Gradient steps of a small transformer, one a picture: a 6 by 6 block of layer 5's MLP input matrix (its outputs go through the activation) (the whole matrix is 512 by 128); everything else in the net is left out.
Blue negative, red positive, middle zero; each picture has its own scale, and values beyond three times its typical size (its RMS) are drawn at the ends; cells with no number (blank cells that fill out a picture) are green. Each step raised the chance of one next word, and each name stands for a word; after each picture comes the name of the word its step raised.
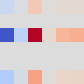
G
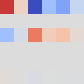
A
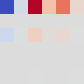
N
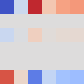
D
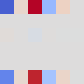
N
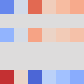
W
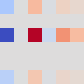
G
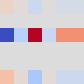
G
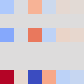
W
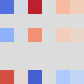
W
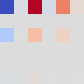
W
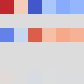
A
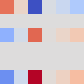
A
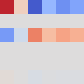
A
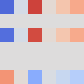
W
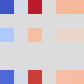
N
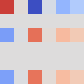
A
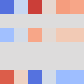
D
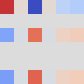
A
